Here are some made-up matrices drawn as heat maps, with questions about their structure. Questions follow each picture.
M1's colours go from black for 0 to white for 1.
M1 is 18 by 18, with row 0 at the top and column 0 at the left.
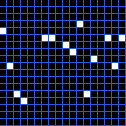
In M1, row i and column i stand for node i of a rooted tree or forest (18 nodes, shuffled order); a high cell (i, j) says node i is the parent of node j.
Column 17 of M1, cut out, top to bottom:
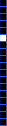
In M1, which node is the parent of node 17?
5
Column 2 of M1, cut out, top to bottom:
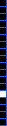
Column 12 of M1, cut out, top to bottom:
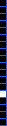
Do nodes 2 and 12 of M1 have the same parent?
yes
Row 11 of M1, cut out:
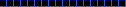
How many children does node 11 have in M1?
0
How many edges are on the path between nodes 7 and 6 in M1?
2
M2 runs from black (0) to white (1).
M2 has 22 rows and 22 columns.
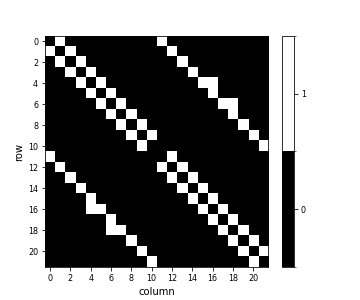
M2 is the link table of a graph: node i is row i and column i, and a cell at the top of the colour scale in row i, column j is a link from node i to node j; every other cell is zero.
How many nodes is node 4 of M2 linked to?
4
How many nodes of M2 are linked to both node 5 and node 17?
2
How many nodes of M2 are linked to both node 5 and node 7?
1
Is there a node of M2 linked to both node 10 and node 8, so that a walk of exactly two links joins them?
yes
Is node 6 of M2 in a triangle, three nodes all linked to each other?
yes
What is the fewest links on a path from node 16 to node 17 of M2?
1
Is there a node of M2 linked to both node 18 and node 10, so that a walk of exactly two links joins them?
no
